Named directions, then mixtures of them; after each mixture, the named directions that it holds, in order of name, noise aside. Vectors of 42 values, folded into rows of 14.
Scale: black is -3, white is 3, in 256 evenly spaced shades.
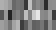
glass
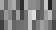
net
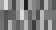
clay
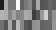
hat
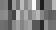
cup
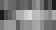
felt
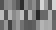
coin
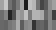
clay, cup, glass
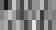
clay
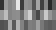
hat, net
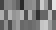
coin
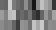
cup, glass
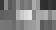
cup, felt, hat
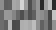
coin, glass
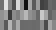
clay, glass, hat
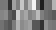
cup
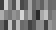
clay, coin, hat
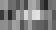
cup, felt, glass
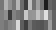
glass, hat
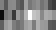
felt, net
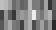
clay, glass, net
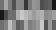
clay, felt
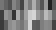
cup, felt, net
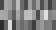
clay, hat, net
